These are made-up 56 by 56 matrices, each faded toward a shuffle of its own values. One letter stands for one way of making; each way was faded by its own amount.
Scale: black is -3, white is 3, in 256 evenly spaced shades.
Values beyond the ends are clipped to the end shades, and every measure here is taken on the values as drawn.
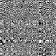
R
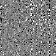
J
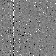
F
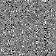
J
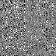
J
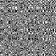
R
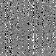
J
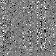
J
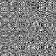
R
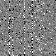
F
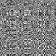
R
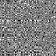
R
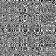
R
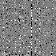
J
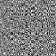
R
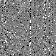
F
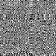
R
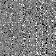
F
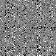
J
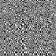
R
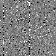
F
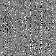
F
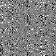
J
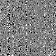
J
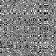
R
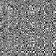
R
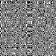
R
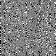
F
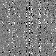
J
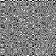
R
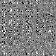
J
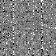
J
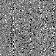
F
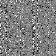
F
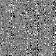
J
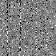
F
